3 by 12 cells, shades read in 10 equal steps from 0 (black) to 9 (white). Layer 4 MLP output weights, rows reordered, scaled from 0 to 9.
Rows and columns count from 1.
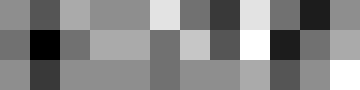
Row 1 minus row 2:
1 3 2 -1 -1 4 -3 -1 -1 3 -3 -1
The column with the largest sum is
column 9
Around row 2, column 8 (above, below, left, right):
2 5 7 9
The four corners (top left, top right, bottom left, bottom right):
5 5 5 9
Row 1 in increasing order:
1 2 3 4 4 5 5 5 5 6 8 8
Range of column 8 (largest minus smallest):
3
